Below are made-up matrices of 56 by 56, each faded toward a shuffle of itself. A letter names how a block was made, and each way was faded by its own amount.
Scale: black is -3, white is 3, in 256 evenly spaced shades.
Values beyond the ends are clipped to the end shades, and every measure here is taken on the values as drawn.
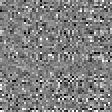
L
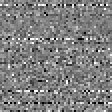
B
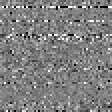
B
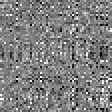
L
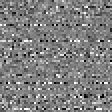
B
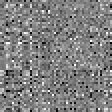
L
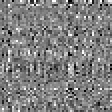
L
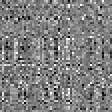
L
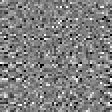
L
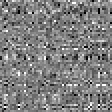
L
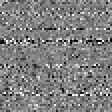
B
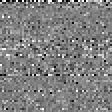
B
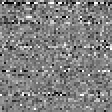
B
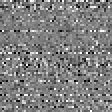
B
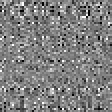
L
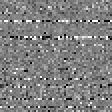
B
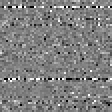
B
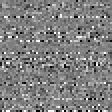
B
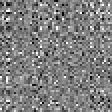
L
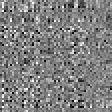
L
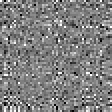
L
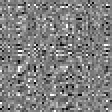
L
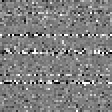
B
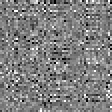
L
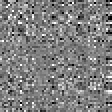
L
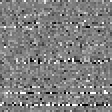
B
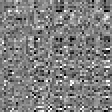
L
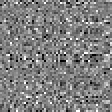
L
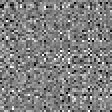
L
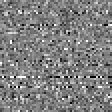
B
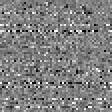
B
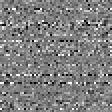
B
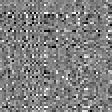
L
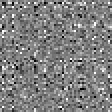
L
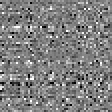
L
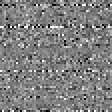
B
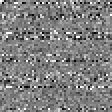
B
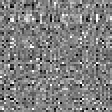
L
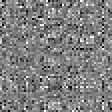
L
